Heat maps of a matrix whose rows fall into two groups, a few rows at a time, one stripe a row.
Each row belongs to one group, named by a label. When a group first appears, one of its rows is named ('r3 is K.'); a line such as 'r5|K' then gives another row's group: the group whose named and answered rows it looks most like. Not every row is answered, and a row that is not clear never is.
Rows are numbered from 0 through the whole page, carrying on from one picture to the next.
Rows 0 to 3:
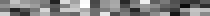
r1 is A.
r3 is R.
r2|R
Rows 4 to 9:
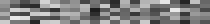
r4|R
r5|R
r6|A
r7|R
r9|R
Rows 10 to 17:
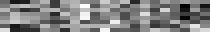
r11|A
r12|R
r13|A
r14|A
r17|R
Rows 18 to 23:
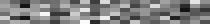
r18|R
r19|R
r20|A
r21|A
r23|A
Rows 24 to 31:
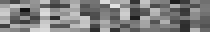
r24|R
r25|A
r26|R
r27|R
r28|R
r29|R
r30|A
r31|R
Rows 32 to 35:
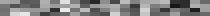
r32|R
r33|R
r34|A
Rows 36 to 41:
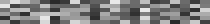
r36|A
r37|R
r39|R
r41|R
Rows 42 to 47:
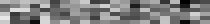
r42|A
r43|R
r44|A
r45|R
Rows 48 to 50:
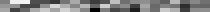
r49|R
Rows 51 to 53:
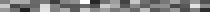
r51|A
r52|R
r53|R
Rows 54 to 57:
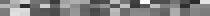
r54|A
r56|A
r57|A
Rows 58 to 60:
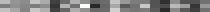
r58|A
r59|A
